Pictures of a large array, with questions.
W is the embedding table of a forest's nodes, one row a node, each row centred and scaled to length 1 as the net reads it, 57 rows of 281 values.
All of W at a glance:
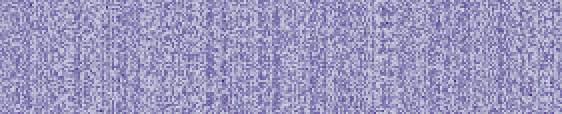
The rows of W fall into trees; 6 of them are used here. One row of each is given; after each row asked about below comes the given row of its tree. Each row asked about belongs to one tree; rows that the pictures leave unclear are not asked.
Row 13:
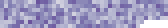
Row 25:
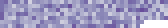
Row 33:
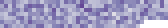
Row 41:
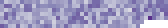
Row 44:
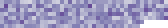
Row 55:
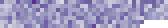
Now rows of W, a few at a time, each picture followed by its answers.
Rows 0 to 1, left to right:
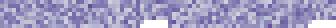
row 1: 25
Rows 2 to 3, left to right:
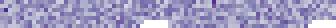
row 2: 55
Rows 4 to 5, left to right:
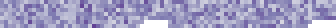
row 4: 33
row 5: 44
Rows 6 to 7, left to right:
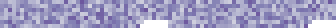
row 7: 25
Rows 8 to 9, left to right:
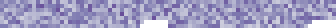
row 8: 41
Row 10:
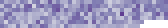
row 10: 41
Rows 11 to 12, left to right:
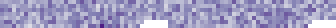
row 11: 25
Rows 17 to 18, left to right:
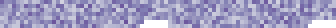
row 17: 33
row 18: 55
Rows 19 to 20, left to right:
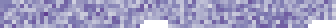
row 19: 25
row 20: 25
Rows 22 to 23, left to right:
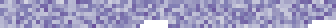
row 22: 55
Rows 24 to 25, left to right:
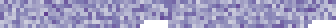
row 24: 25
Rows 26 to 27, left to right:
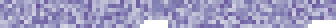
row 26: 13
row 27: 41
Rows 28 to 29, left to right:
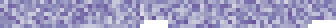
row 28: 41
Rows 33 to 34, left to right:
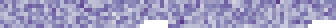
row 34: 41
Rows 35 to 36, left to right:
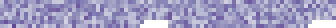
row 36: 25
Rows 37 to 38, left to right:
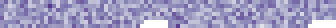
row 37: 25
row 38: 41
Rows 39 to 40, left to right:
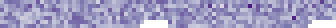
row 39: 41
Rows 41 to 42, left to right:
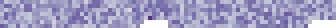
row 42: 25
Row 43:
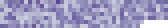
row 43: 41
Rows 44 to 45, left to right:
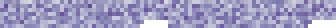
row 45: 44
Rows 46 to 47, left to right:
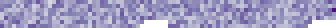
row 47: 41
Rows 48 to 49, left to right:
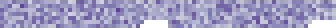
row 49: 25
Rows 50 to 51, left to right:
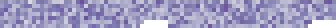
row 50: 25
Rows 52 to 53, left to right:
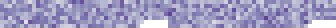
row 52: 13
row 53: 44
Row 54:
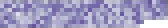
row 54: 41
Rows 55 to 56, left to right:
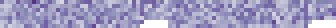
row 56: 41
